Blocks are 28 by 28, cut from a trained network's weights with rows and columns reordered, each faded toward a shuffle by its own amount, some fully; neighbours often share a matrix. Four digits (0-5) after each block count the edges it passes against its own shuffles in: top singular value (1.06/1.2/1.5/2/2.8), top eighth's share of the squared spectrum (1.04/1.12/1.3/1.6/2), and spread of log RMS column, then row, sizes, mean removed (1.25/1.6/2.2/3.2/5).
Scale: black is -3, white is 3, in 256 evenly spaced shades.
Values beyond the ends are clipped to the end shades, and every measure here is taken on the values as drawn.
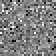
1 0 0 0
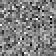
2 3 0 0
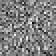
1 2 1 0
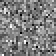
0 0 0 0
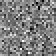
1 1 0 0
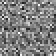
3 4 0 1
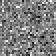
0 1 0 0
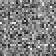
3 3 0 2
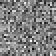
2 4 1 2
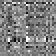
4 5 2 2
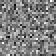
2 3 0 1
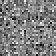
2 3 1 1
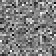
2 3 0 1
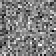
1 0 0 0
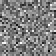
2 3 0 0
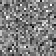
0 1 0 0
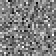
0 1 0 0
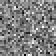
0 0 0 0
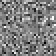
3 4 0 2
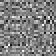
4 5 0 2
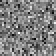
1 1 0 0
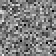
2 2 0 0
